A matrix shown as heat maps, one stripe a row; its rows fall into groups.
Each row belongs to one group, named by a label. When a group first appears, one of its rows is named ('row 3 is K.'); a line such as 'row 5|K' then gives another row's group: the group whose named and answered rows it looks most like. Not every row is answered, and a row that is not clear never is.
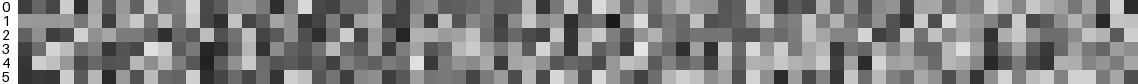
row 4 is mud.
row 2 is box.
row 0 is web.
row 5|web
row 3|mud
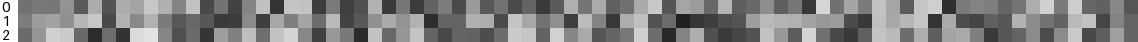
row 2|mud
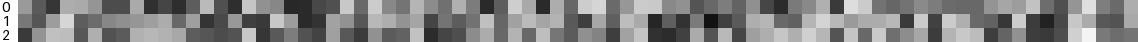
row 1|mud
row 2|mud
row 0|box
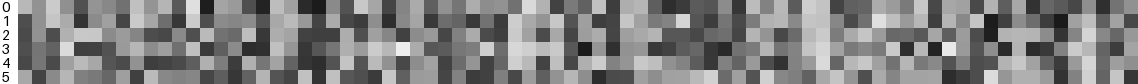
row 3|mud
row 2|box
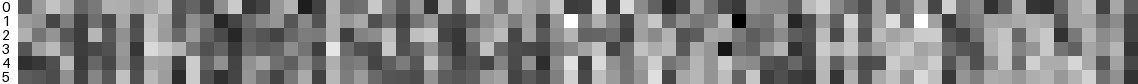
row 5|web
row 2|web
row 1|web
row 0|mud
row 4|web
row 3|web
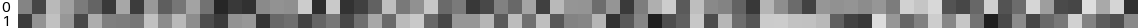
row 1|mud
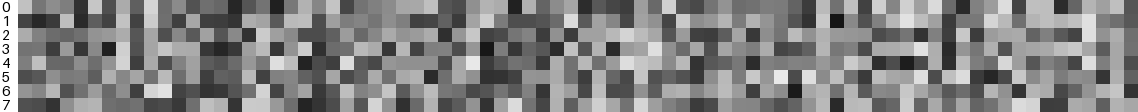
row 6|web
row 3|web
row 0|web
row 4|box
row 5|mud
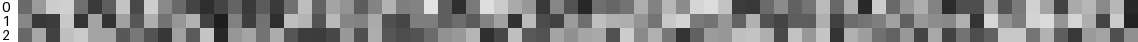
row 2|box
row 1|web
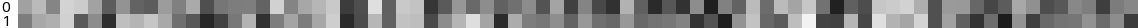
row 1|mud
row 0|mud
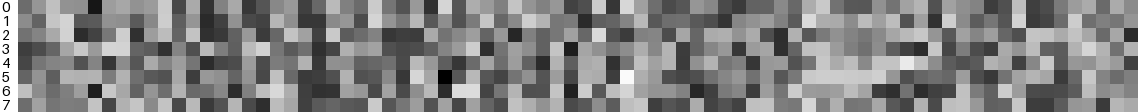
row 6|box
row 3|box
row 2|web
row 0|mud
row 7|mud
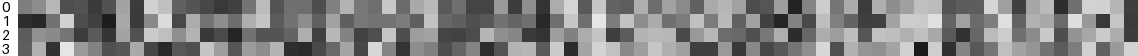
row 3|box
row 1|web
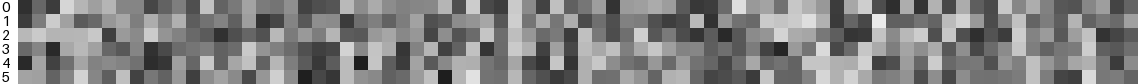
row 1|mud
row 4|box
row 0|box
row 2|mud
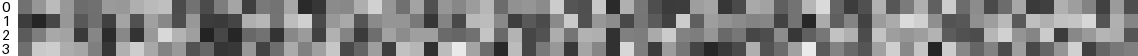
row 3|mud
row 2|web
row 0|mud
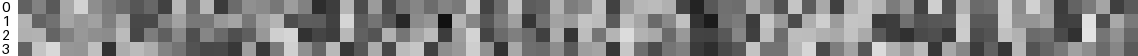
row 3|mud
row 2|box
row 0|box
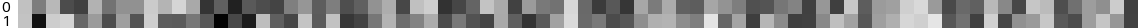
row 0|web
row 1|web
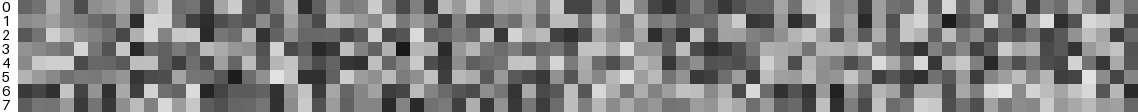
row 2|mud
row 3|box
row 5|box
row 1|web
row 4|mud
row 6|web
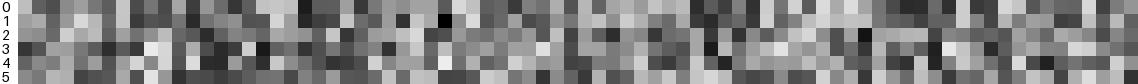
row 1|box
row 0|box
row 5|web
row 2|mud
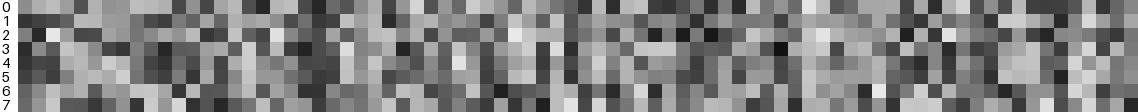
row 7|web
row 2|mud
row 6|mud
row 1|box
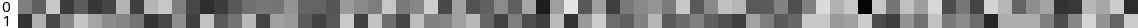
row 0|web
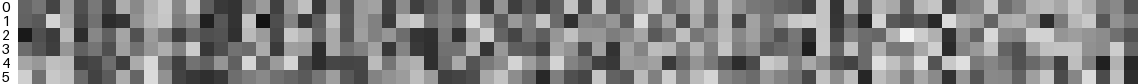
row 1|mud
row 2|web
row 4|mud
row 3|web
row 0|web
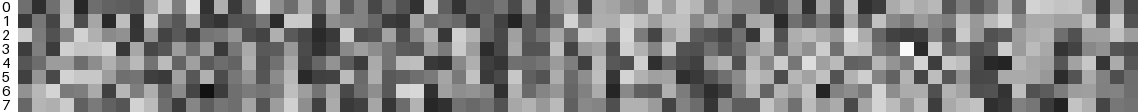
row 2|box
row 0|web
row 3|box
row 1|web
